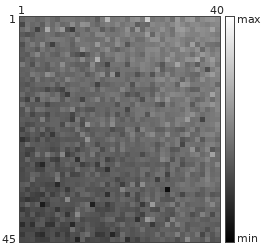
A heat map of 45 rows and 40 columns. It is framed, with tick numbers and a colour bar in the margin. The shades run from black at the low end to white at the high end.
The ninth with the highest average is the top right. No single row or column stands out from its neighbours. The ninth with the lowest average is the bottom left. No regular stripes run through it. The halves do not mirror each other. The grain is fine, like static. There is an overall slope up to the top right. Overall the values sit about 40% of the way up the scale.
